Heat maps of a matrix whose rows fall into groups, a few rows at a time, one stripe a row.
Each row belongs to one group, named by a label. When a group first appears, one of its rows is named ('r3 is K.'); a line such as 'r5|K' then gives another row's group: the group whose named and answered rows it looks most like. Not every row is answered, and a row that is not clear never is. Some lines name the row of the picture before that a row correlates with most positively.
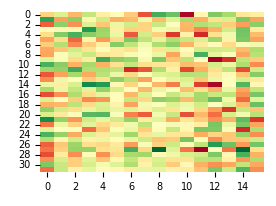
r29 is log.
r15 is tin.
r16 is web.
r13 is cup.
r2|log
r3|tin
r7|web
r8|log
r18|web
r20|tin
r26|web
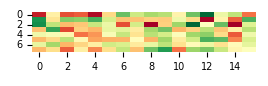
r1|tin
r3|log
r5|web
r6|log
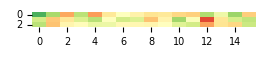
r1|tin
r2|tin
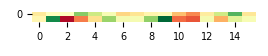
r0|tin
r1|log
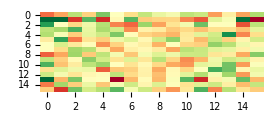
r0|web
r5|log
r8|web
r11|web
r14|log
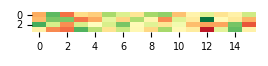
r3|tin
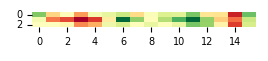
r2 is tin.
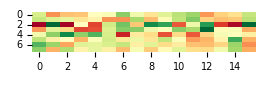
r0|tin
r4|tin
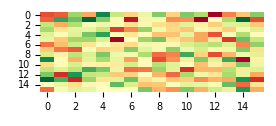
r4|tin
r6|web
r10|cup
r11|tin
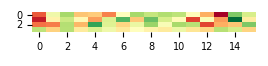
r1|cup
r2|web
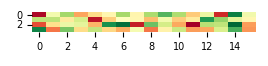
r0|cup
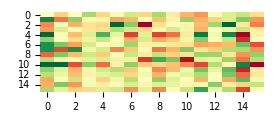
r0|cup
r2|cup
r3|cup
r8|log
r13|cup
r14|log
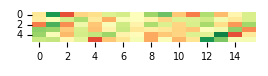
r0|log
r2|log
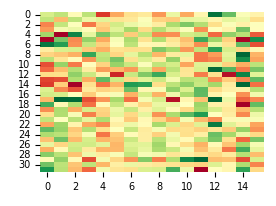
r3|cup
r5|log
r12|cup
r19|log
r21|tin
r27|cup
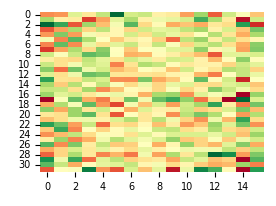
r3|web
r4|log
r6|log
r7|web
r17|cup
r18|log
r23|log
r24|web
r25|log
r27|web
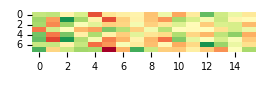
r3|cup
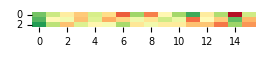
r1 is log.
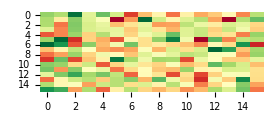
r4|web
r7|web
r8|web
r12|tin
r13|cup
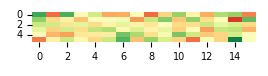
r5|cup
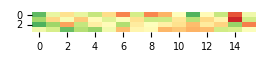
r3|tin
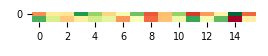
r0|tin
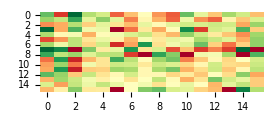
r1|tin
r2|web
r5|web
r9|log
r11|log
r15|cup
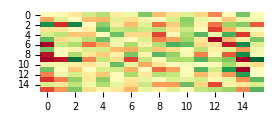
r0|tin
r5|tin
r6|cup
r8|cup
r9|web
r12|cup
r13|web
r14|tin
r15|web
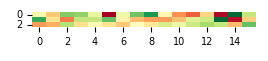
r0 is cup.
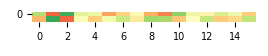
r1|log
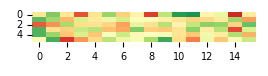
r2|web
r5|log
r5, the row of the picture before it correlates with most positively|1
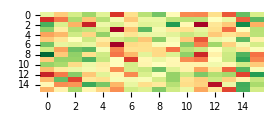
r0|cup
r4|web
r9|tin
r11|cup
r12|web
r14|tin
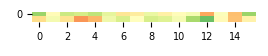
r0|tin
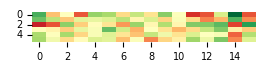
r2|web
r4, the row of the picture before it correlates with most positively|0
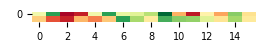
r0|log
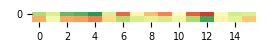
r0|tin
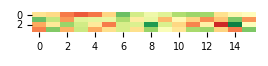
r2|cup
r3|log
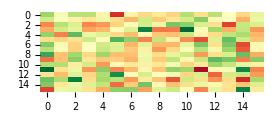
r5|cup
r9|web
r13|tin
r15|cup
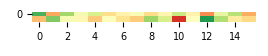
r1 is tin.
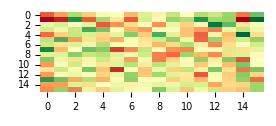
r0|web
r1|web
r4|cup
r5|log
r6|tin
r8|tin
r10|cup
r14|web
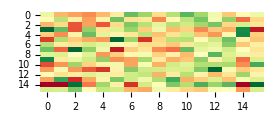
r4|tin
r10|web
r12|tin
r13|log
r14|web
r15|tin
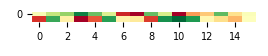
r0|tin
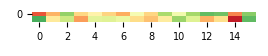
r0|web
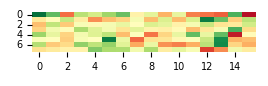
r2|log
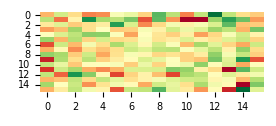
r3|web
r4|tin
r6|log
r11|cup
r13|web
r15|cup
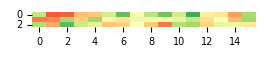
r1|web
